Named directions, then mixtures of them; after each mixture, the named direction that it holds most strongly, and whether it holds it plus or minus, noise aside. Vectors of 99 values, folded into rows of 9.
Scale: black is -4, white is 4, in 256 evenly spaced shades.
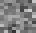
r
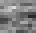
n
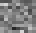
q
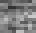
n, minus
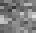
n, minus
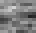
n, plus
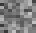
r, minus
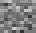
q, minus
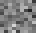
r, minus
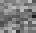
r, minus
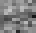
n, plus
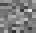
r, plus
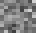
r, plus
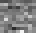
q, plus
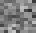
r, minus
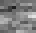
n, minus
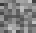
r, minus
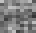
r, minus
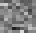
q, plus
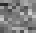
q, minus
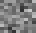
r, plus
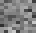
r, minus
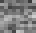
r, plus
